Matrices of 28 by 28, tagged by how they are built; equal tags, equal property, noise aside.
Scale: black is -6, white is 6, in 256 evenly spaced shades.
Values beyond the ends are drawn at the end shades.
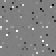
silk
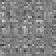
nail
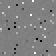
silk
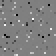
silk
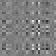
nail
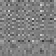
nail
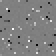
silk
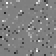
silk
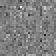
nail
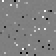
silk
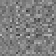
nail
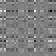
nail
